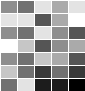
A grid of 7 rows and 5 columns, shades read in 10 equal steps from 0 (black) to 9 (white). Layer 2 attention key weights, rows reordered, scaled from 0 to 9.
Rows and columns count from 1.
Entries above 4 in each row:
4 4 3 4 3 1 1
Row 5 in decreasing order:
7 6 5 4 3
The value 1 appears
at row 7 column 3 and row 7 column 4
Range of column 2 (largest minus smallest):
4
